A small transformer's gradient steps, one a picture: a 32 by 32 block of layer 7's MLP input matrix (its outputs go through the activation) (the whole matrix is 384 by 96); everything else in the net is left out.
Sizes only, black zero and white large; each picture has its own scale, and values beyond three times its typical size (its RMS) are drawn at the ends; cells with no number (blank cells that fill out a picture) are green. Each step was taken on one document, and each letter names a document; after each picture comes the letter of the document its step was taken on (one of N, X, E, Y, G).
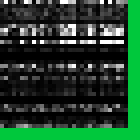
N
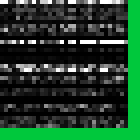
N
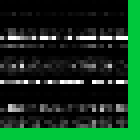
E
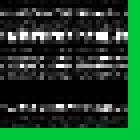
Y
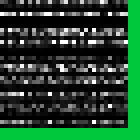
Y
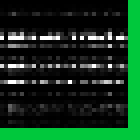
E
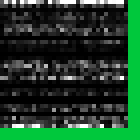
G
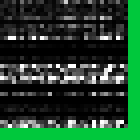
G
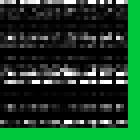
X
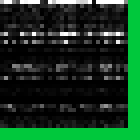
N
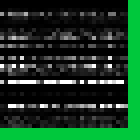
E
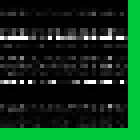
E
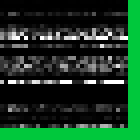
E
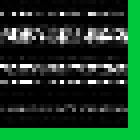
Y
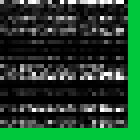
G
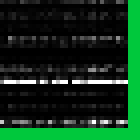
X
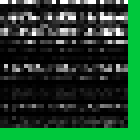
N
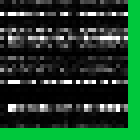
Y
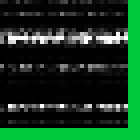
Y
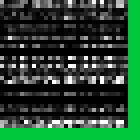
X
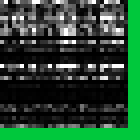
N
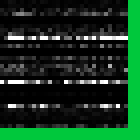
E
